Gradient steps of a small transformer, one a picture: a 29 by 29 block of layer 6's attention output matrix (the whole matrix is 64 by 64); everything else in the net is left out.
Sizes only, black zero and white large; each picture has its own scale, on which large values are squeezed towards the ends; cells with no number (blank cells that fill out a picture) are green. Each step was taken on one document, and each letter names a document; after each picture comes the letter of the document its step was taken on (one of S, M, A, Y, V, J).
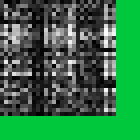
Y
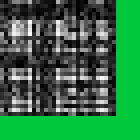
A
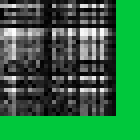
Y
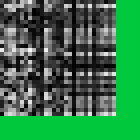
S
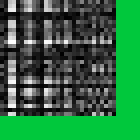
S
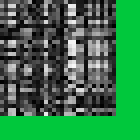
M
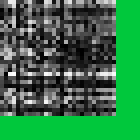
S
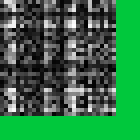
M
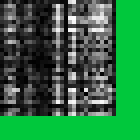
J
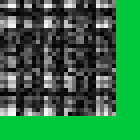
M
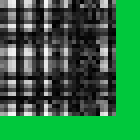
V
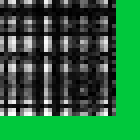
V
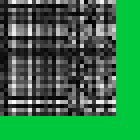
A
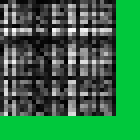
Y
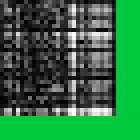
J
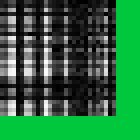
V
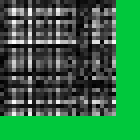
A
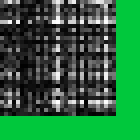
J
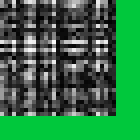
M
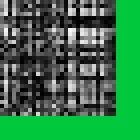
Y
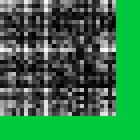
V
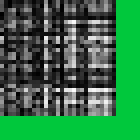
M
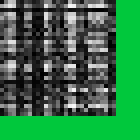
M
